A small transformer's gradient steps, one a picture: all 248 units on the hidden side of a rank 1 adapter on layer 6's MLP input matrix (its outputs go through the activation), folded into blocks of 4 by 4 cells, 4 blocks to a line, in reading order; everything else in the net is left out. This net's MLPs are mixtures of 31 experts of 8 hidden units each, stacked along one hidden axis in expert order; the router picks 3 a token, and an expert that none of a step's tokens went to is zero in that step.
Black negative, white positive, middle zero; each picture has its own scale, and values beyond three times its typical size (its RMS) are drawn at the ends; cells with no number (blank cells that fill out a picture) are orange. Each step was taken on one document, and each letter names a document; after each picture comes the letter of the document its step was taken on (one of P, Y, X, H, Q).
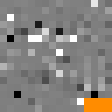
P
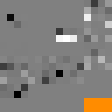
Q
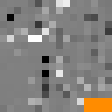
P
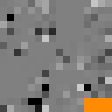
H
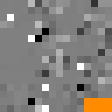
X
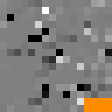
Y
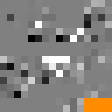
Q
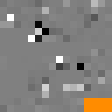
X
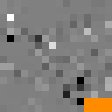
P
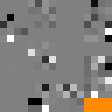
H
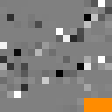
Q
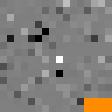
P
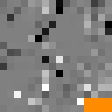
Y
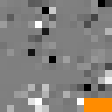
H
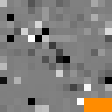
Y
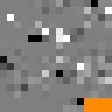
Q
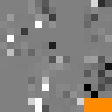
H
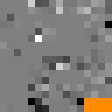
X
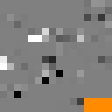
Q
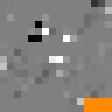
Q
